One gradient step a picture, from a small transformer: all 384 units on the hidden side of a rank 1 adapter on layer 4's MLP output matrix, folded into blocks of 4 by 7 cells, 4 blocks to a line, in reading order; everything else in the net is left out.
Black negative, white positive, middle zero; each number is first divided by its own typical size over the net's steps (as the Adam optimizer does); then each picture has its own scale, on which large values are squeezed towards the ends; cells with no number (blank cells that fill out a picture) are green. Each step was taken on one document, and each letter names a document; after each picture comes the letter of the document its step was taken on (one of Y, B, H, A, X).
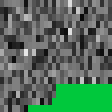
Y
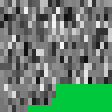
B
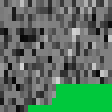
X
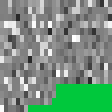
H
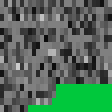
X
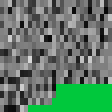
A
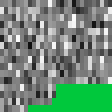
A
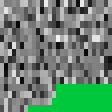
Y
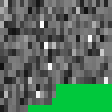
A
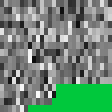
A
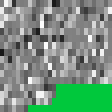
A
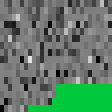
H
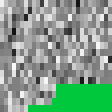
Y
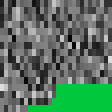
B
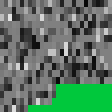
X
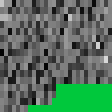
B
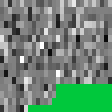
H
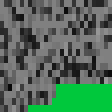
X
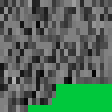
B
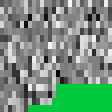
Y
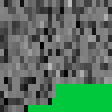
H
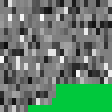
X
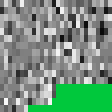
A
